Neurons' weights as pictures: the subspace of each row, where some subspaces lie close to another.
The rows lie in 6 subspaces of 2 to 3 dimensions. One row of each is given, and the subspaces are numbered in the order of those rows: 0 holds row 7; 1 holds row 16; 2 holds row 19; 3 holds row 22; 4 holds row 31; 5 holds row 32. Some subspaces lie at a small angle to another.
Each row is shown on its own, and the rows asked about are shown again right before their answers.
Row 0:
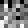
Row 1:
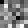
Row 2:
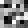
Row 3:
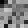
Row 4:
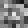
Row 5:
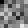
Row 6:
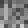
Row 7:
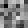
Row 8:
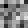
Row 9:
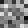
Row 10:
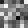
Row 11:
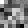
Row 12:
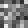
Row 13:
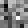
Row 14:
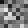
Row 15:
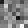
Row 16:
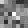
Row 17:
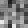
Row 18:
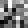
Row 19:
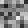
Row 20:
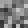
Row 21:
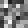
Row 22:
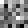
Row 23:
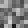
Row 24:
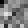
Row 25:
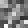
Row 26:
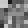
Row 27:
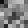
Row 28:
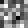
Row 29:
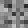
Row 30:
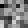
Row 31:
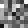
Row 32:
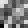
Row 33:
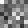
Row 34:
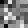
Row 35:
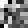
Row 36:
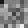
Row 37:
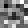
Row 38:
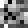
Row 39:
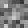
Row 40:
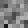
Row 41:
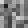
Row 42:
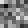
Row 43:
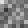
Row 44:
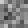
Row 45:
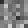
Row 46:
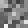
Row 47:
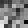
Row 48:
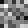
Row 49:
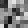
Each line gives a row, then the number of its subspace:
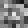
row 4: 1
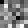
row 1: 3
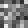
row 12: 2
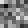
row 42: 1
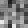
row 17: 5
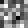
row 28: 0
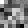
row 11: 3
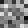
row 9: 1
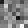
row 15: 3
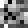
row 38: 4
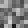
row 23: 5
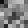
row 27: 1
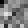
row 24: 5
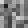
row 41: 5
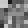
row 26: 0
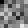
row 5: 0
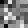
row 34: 4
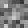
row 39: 1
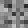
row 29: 4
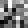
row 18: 3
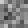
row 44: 4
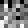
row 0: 3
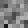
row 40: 1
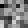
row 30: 4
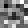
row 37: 1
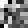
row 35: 4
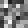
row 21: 0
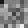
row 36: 3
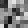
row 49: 5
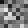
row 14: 4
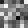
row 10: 2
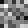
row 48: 1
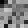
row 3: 0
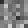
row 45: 3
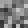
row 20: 5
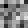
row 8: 2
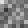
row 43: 0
